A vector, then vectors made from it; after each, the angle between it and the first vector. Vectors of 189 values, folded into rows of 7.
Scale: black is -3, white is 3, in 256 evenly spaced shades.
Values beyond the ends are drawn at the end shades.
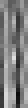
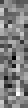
partly opposed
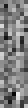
partly opposed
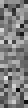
orthogonal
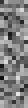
orthogonal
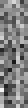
partly opposed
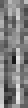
nearly opposite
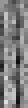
nearly parallel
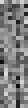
partly aligned
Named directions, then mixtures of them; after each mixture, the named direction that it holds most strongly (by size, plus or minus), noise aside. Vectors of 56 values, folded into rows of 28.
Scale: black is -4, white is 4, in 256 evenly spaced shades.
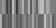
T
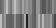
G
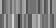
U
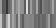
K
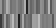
U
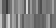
K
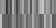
T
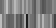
G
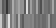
K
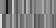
T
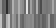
K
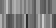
G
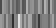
U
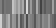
K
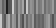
K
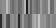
K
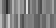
K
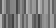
U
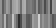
U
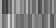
K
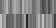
G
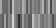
U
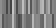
T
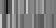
K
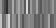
K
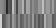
T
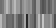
G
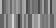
U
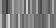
K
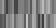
G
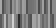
U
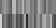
G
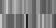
G
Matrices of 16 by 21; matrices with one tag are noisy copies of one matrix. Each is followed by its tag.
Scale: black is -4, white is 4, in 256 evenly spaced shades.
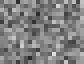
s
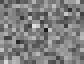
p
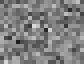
p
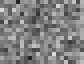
s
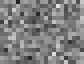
s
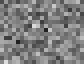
p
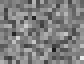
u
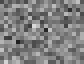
p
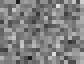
s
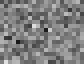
p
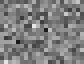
p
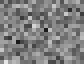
p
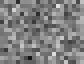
s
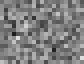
u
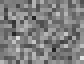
u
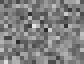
p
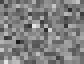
p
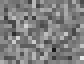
u
